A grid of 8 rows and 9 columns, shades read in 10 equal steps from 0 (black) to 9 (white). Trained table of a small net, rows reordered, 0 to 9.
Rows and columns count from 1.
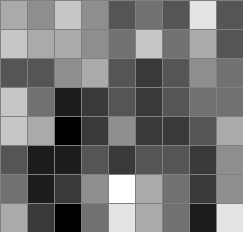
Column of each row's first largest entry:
8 1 4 1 1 9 5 5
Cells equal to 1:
5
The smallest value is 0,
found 2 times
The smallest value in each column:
3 1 0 2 2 2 2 1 3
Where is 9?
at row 7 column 5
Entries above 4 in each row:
5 6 3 1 4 1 4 4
